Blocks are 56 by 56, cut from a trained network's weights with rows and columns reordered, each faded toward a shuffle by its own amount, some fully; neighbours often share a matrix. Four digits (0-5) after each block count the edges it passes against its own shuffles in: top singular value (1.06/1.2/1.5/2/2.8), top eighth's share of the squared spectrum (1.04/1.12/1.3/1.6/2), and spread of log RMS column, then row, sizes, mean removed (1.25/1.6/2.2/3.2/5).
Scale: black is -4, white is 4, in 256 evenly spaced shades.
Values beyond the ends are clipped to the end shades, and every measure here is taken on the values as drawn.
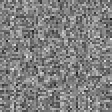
3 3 0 1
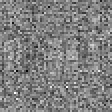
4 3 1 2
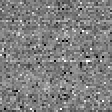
2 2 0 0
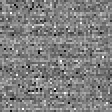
3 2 1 0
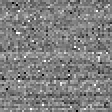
3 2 0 0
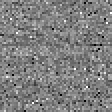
1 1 0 0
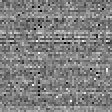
4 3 1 1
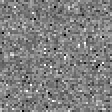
0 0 0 0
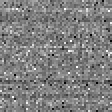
2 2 0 1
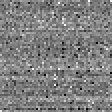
3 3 1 1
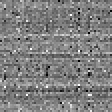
3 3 2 1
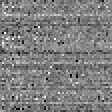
3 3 2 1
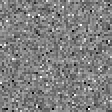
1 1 0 0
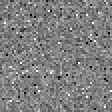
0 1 0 0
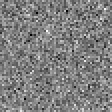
1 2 0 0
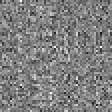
4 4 2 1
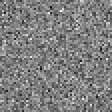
0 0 0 0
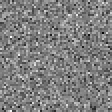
0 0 0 0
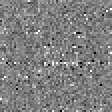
2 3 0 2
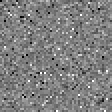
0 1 0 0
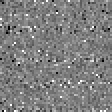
2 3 0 2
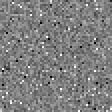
0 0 0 0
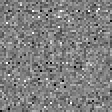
2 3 1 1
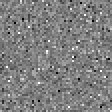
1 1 0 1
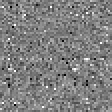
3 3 1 1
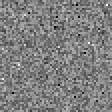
0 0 0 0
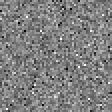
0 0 0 0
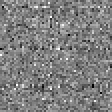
3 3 1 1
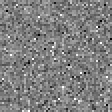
1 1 0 0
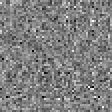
3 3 1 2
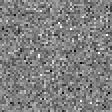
1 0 0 0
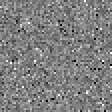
0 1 0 0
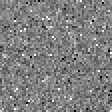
1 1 0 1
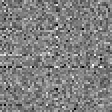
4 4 1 2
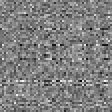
4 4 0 3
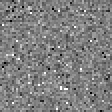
2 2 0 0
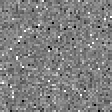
1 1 0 0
